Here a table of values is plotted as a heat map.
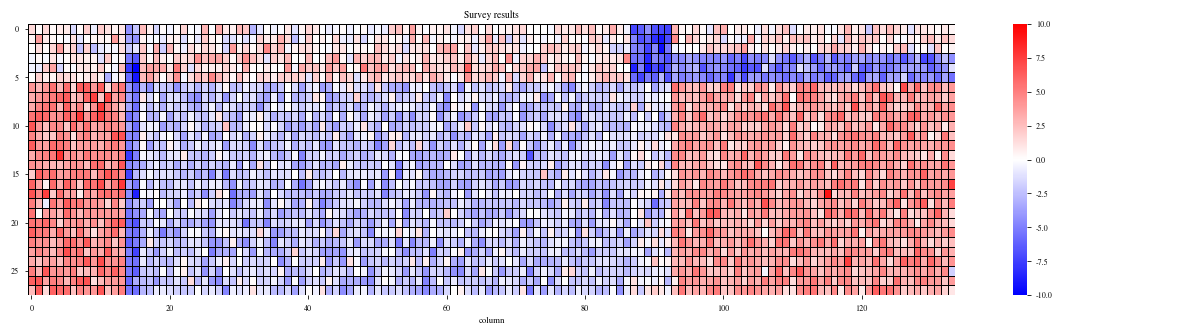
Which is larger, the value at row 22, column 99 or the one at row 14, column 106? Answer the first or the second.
the second
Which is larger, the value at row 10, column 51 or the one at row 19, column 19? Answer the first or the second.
the first
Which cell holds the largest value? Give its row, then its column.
17, 115
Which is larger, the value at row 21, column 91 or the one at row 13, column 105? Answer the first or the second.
the second
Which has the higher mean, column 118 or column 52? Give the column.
118
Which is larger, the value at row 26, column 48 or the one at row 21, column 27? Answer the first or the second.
the second
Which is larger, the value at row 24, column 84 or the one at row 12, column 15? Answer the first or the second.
the first
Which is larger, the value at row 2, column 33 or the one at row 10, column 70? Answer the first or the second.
the first
